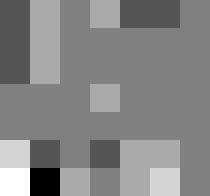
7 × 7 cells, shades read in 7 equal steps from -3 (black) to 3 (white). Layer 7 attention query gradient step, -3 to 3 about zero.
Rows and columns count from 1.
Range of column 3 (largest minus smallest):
1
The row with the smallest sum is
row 1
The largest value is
3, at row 7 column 1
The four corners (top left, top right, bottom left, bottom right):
-1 0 3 0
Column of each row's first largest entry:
2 2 2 4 1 1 1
